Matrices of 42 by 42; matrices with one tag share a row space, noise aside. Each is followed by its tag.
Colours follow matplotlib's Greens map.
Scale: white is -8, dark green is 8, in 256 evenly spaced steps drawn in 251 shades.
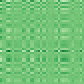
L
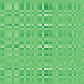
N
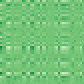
L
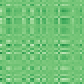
L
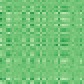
L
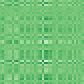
N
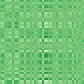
N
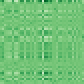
N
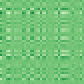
L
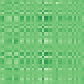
N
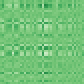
N
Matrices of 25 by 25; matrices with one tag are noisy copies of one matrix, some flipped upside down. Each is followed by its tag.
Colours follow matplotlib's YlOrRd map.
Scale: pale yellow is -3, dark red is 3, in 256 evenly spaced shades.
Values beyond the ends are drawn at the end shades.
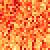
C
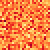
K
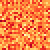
K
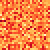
K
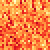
C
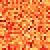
K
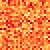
K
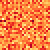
K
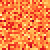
K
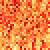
C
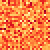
K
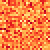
K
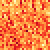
C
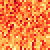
C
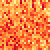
C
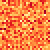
K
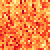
C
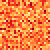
K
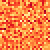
K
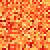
K
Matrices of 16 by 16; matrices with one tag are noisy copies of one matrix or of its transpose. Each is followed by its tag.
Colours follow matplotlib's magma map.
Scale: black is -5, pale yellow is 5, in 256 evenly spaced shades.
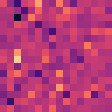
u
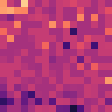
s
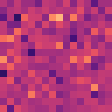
u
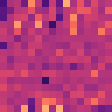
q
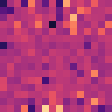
q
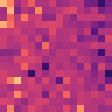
s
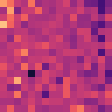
s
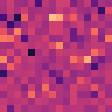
u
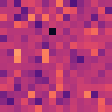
u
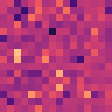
u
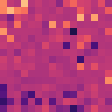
s
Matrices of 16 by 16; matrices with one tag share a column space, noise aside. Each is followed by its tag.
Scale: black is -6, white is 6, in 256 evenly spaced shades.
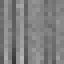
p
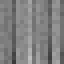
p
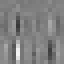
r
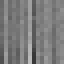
p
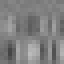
r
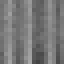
p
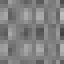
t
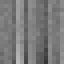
p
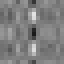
t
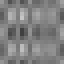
t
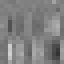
r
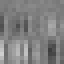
r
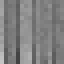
p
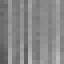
p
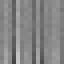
p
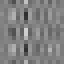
t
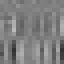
r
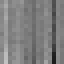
p
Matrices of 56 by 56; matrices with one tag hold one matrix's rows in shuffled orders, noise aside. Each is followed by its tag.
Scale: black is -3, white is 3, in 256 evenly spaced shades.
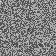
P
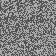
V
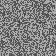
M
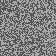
V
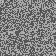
V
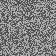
P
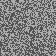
V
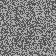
P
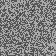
V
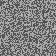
M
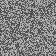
V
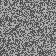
V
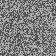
M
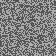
V
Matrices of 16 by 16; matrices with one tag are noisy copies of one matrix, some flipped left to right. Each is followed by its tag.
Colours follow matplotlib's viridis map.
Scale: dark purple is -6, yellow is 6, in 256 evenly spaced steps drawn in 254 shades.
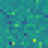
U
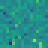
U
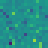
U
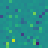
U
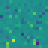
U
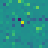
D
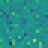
U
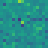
D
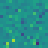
U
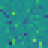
U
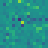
D
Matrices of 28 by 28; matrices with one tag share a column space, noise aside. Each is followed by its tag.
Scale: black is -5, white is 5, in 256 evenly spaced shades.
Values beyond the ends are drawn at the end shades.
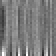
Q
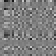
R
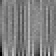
Q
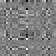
R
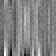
Q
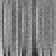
Q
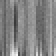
Q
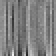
Q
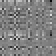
R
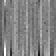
Q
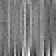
Q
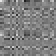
R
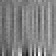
Q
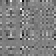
R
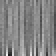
Q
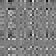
R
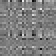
R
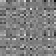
R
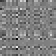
R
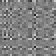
R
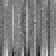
Q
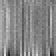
Q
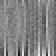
Q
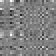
R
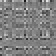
R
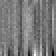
Q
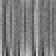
Q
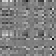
R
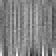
Q
